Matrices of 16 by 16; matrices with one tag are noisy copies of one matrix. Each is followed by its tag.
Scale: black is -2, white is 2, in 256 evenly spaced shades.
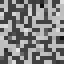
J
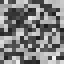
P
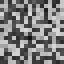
J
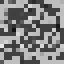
P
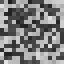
P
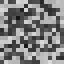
P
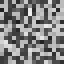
J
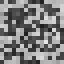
P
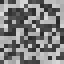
P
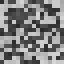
P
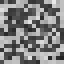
P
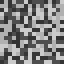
J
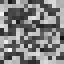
P
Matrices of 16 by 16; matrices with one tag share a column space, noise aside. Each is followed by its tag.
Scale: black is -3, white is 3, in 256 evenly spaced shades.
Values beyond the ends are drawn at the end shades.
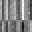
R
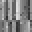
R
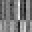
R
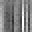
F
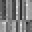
R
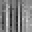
F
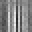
F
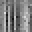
F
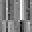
R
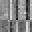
R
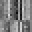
R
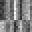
R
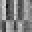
R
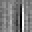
F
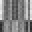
R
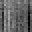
F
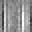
F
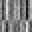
R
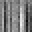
F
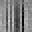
F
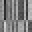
R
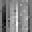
F
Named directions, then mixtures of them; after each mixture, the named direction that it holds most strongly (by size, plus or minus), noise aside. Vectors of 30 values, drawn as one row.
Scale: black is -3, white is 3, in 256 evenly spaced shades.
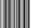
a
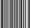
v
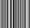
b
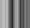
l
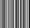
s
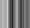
l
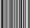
v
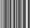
a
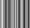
a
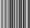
v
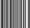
v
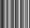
a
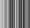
l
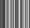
a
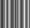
a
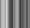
l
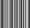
v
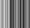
l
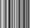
a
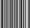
v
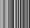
s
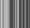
l
